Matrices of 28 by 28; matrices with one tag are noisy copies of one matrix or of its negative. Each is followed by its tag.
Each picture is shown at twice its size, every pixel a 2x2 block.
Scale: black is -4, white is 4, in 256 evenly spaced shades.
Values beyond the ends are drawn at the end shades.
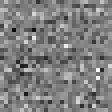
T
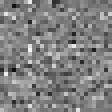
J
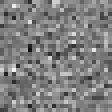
J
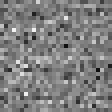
T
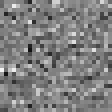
J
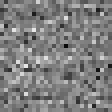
T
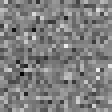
T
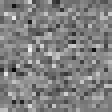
J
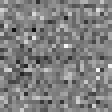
T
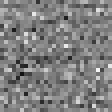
T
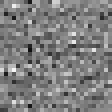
J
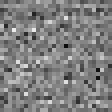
T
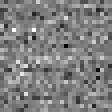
T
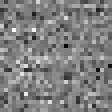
T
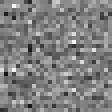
J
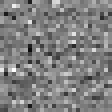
J
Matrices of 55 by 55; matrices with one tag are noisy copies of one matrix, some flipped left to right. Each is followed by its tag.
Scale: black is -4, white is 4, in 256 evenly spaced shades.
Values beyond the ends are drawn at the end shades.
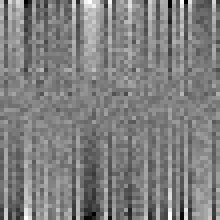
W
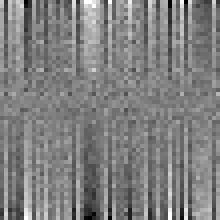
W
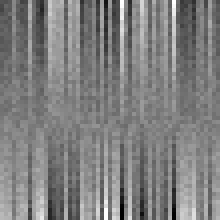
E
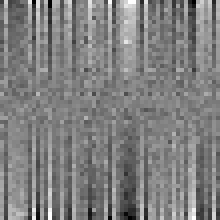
W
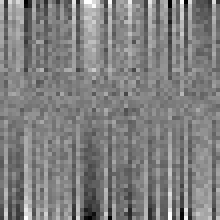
W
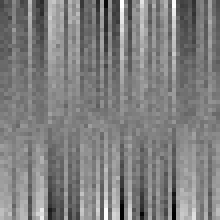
E
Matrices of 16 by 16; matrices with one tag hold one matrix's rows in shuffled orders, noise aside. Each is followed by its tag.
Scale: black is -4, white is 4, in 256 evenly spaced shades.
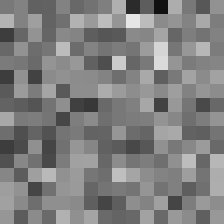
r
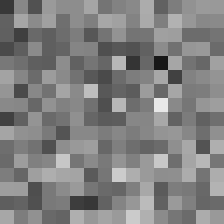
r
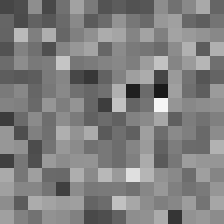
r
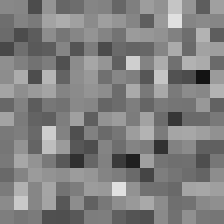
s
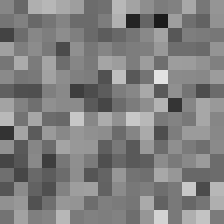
r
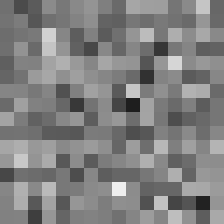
s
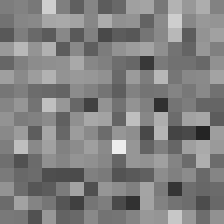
s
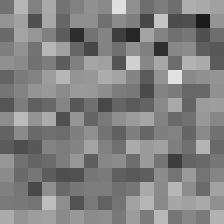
s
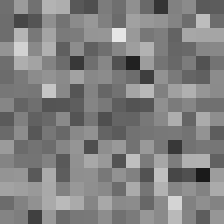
s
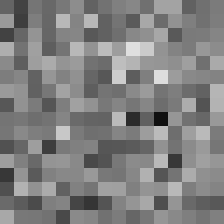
r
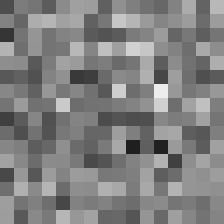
r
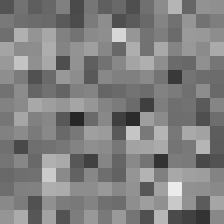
s
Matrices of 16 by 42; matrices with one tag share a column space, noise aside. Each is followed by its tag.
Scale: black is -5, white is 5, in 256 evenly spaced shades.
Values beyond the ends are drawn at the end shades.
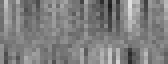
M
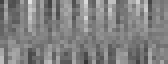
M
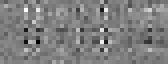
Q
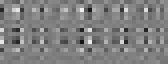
Q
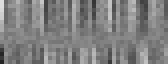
M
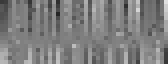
M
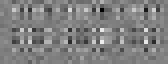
Q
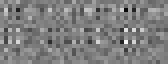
Q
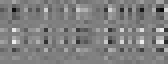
Q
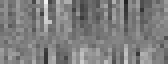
M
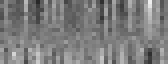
M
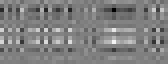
Q
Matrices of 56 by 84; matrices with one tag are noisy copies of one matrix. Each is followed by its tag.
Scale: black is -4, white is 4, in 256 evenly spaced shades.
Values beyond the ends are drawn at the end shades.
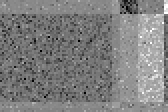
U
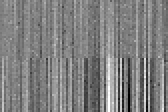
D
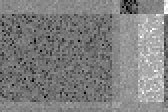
U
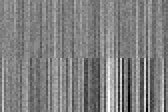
D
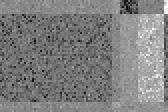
U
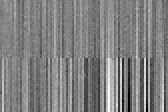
D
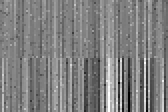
D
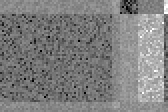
U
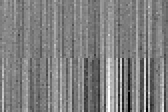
D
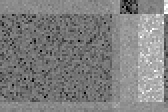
U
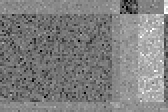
U
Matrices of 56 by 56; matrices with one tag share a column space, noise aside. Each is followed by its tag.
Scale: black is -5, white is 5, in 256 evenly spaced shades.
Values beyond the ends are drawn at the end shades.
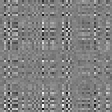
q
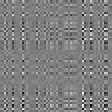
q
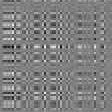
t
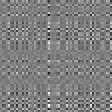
q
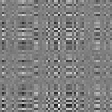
q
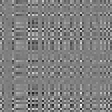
q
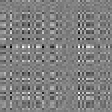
t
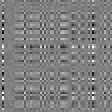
t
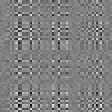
q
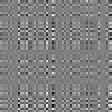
q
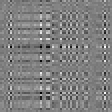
t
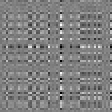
t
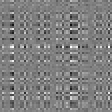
t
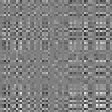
q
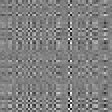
q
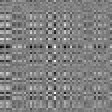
t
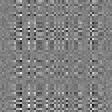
q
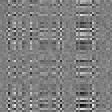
q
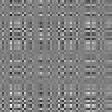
q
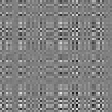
q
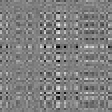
t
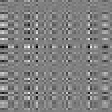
t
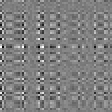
t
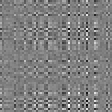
q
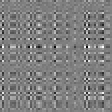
t
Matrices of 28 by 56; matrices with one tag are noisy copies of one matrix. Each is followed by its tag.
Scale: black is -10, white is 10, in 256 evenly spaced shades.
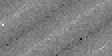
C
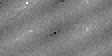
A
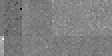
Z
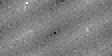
A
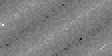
C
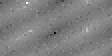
A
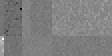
Z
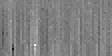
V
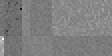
Z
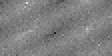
A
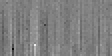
V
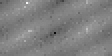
A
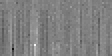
V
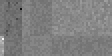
Z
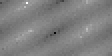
A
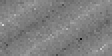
C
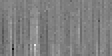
V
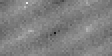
A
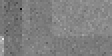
Z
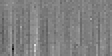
V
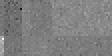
Z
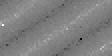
C
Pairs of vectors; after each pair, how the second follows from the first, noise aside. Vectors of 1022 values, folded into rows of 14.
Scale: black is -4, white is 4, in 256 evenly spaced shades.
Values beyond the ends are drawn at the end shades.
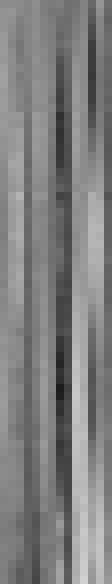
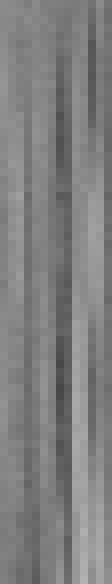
shrunk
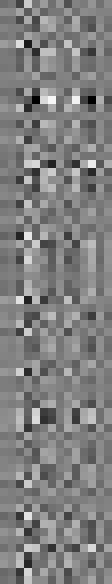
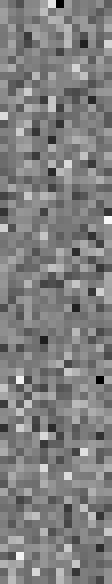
shuffled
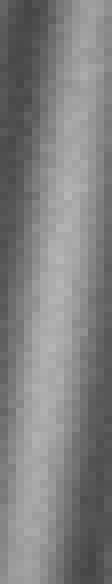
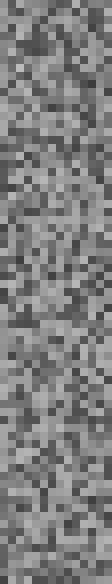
shuffled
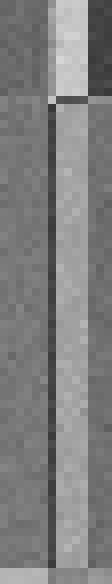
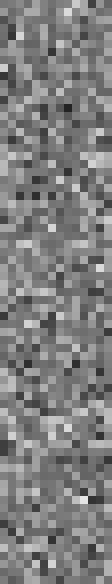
shuffled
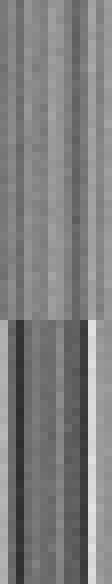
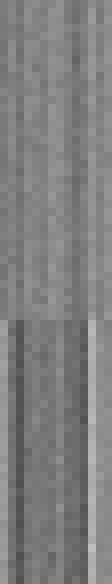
shrunk
